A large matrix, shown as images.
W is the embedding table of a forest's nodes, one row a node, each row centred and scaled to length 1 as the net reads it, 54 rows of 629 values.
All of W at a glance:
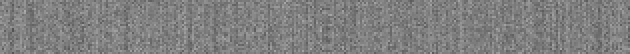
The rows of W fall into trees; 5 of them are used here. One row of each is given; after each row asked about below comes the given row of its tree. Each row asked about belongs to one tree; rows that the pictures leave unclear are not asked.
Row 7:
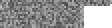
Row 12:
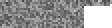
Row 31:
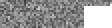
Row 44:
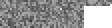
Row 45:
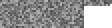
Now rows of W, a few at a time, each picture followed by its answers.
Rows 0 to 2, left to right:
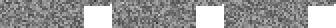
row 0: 12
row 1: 44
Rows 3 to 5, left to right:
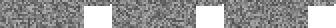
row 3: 7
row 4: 45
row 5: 44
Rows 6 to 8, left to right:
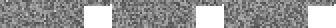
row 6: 12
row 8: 31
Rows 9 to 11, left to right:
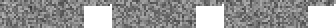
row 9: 44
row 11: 12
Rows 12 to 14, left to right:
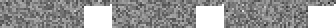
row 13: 45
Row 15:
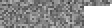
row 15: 45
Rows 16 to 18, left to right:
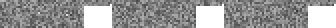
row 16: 31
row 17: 45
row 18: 44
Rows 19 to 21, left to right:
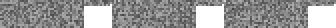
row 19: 45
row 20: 7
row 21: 45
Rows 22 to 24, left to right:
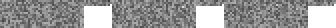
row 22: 7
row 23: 31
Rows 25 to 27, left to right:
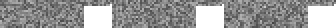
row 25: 45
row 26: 7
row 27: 31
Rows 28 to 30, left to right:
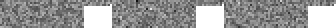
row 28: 44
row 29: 31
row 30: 44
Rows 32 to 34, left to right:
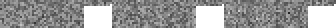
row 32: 45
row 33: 7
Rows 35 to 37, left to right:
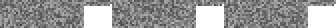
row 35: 7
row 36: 44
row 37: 7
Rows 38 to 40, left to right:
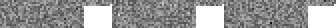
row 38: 44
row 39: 7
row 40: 31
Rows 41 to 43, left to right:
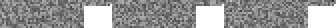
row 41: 44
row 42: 45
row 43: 7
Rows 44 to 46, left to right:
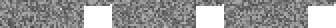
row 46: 45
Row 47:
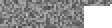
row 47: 12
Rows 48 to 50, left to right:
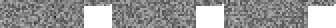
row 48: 45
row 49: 45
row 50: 7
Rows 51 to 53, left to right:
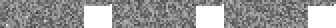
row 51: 31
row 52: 12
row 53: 44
